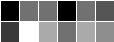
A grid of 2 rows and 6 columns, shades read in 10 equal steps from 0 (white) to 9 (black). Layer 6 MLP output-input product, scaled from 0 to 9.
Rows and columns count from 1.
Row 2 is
7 0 3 5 3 4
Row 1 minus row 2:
2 5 2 4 2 2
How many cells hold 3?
2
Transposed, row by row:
9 7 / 5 0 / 5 3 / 9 5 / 5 3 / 6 4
